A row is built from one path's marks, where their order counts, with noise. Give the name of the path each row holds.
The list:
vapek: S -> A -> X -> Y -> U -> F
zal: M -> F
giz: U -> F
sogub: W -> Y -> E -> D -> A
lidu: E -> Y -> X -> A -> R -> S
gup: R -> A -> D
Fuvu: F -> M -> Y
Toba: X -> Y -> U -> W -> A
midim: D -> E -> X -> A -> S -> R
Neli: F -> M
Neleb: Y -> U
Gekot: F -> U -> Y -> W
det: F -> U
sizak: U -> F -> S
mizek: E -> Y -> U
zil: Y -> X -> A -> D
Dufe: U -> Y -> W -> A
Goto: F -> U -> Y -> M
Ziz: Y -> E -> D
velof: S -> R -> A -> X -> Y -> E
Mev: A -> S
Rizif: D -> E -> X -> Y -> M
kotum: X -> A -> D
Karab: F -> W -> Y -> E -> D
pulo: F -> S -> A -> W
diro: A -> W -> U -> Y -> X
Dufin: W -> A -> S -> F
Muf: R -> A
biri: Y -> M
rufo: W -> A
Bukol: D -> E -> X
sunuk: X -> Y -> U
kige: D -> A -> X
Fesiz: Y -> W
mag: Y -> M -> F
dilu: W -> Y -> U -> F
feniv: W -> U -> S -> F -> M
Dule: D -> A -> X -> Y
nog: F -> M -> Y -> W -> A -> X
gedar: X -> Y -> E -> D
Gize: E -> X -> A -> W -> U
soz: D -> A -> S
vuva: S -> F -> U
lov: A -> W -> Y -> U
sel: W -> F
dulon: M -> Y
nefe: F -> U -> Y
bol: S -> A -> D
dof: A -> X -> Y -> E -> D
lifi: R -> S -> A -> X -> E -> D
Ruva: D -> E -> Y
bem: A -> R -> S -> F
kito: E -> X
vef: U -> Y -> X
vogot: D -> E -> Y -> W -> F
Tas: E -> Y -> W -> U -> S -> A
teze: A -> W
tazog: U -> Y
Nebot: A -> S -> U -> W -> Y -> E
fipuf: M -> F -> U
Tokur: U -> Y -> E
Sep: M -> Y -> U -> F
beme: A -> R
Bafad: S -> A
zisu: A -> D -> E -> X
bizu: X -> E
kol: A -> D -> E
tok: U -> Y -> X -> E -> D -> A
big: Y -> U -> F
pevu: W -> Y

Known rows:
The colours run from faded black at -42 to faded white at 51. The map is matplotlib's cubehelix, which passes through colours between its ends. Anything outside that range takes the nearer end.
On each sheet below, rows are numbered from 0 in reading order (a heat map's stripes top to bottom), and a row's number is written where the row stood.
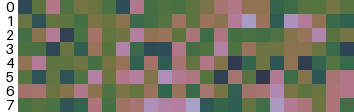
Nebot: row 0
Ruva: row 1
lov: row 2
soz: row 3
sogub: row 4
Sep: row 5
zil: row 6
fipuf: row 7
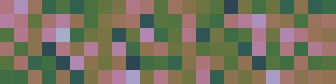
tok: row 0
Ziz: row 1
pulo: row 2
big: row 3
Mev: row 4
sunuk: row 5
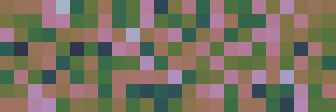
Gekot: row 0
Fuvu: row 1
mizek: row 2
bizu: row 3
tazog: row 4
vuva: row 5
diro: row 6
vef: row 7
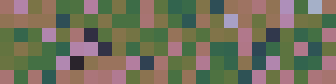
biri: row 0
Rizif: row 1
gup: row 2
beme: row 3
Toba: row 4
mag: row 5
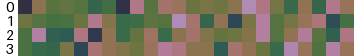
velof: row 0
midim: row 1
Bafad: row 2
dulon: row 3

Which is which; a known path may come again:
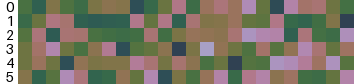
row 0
Dule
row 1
Tokur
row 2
bol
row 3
teze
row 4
Neleb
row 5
kotum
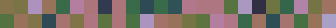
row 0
zisu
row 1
vapek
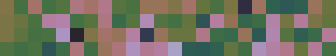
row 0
dilu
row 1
Fuvu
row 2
Toba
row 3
fipuf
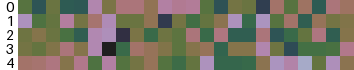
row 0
zal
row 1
kito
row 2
beme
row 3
lifi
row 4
Fesiz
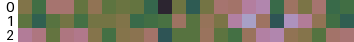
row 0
Bukol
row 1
Ruva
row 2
Ziz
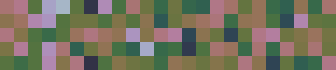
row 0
Karab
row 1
vef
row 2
Gize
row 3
Goto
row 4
gup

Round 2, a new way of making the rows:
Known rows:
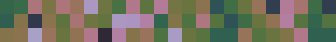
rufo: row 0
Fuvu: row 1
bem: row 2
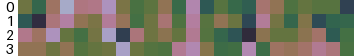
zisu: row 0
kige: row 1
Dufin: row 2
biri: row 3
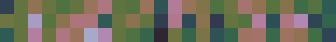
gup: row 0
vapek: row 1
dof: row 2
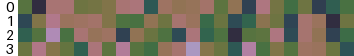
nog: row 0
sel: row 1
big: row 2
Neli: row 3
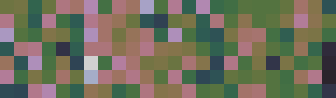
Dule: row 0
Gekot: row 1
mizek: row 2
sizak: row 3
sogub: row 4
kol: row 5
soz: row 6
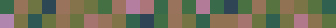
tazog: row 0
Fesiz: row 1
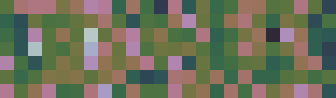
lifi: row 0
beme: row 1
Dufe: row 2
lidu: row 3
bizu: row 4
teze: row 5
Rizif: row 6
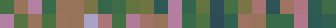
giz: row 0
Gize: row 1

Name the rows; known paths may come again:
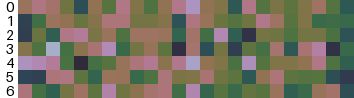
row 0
Neli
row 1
gup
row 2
Ruva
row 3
vapek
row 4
feniv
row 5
soz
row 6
bizu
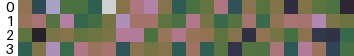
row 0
tok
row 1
Goto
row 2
nog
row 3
big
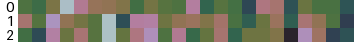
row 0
Bukol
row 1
Bafad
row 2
Dufe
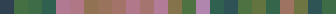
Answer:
pevu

